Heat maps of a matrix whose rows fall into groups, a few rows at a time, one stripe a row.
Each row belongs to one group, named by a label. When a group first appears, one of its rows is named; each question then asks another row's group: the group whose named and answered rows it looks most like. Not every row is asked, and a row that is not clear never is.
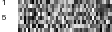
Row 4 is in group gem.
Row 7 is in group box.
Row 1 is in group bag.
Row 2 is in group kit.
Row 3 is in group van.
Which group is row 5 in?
van
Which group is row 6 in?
gem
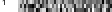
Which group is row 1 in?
kit
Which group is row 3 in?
bag
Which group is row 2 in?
van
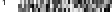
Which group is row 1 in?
gem
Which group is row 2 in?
bag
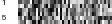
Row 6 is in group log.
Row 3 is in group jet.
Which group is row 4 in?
jet
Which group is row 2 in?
log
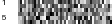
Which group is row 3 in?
box
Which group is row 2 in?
log
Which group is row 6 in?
van
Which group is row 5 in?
bag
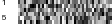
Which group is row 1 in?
log
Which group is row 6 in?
bag
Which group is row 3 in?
van
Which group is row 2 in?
jet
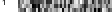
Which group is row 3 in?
log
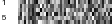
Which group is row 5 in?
van
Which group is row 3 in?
van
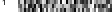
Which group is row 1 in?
bag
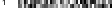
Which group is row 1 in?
log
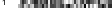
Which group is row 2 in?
kit
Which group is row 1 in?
log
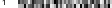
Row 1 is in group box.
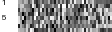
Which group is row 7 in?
jet
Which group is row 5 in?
bag
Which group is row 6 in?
log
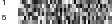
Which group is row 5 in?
gem
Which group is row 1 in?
log
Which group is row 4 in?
jet
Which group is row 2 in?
gem
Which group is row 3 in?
box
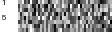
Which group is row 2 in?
log
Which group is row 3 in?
log
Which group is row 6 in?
van
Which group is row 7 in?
kit
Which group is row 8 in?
kit
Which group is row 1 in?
gem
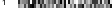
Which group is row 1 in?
box
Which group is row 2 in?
van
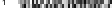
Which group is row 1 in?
gem
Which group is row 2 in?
log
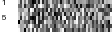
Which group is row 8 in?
gem
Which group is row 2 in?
bag
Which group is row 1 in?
jet
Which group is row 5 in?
jet
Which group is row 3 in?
kit
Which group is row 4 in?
box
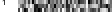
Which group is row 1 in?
gem
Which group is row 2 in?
kit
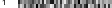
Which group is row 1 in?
jet
